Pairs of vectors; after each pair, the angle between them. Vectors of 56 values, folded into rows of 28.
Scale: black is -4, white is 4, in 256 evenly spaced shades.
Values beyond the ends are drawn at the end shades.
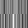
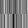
nearly opposite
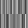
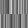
partly opposed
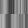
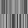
orthogonal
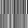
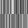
partly aligned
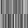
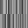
partly aligned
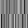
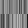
partly aligned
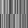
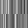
partly aligned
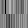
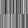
orthogonal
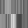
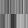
nearly opposite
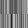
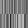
orthogonal
